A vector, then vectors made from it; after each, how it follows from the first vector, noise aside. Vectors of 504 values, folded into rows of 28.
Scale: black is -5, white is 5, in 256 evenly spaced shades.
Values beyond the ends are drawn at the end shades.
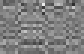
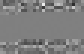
partly zeroed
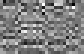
scaled up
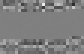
partly zeroed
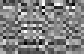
scaled up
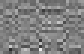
reversed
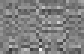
reversed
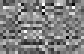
scaled up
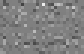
partly zeroed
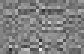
reversed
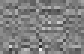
reversed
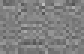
shrunk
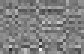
reversed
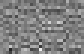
reversed
